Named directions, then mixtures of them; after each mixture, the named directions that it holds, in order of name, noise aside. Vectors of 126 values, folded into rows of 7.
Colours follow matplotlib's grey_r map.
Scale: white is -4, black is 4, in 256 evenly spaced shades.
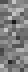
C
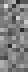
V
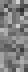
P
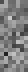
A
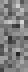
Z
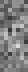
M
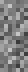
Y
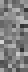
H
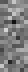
C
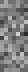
A, M, Y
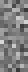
H, V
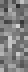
V, Z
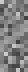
A, P, Y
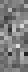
M, Y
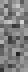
Z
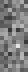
M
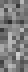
P, V, Z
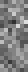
C, H, M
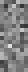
H, V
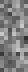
C, M, Z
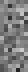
P, Y, Z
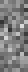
A, M, Y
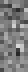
C, H, M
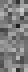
P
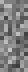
Y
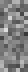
C, P, Y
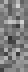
A, Z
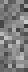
A, H, M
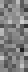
H, P, Z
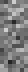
C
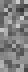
P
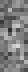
M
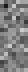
A, V
